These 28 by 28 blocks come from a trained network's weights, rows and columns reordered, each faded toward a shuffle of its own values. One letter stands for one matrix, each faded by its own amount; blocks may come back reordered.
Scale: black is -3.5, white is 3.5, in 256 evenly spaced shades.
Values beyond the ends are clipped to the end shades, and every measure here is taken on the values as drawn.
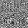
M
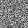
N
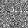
N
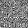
N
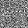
N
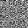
M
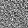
N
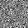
N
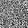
N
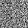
N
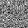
M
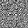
M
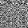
M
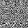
M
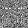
N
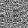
M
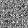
N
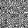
N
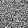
N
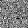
N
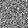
M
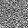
M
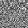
M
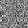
M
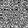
M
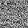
N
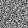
N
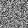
N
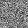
N
